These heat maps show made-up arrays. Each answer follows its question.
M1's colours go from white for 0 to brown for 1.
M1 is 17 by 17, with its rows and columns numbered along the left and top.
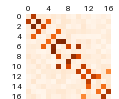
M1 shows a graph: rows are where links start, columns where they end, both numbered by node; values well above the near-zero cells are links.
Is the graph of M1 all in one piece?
yes
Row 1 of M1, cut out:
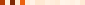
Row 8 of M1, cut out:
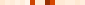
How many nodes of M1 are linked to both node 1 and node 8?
0
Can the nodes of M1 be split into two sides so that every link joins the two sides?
no
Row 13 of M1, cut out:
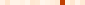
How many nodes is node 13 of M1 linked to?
1
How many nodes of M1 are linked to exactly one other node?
4
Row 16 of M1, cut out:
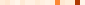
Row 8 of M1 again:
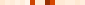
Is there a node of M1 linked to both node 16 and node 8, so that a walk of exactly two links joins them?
no
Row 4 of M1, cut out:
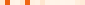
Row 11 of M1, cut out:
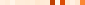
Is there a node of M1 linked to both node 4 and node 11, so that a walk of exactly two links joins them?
no
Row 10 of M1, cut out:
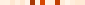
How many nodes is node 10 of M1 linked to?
3
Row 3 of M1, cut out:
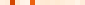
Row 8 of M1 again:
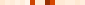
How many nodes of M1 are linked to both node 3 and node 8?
1
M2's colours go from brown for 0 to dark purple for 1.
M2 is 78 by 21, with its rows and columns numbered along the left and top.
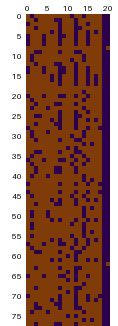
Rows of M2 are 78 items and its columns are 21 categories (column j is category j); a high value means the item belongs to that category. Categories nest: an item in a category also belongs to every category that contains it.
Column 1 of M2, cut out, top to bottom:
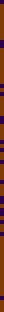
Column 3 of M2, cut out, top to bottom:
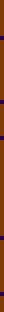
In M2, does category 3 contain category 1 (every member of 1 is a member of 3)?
no
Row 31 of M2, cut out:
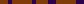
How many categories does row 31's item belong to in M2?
6
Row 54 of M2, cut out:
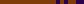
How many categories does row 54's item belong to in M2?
4
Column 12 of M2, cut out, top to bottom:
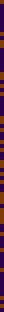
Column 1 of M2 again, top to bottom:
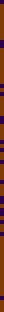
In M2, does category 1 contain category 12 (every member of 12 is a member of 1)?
no
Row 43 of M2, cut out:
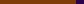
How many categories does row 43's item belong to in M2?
2
